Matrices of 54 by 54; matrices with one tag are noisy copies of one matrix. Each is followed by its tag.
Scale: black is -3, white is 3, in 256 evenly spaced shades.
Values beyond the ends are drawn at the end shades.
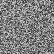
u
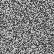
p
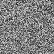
u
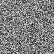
u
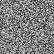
p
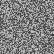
p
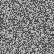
p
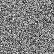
u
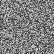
p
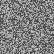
p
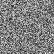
u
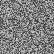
p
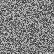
u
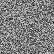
u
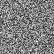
p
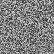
u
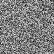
u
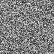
u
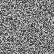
u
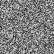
p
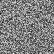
u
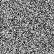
p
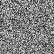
p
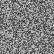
p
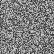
p
